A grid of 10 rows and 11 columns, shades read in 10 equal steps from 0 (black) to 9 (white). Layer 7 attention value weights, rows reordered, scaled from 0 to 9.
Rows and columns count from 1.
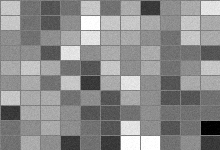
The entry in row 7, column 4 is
4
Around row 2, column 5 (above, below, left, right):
7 8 5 7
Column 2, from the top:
4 4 4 5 7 6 6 6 5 6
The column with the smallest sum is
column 9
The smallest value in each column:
2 4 3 2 2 2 4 2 3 3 0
